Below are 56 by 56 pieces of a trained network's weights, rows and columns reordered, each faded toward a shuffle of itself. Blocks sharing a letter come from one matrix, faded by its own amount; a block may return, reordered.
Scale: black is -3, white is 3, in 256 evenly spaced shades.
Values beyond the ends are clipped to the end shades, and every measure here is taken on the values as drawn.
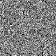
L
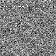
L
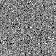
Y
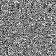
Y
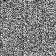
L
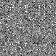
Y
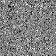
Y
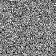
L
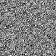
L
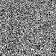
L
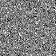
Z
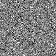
Z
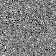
Y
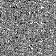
Y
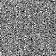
Y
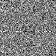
L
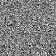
L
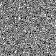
Y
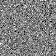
Z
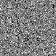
Z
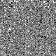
Y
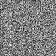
L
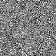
Z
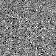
Y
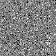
Z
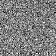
L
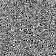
Y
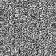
L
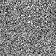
L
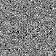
Y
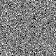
Z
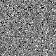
Z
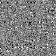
Y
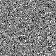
Z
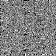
Y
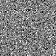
Z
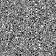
Z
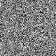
Z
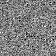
L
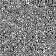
Y
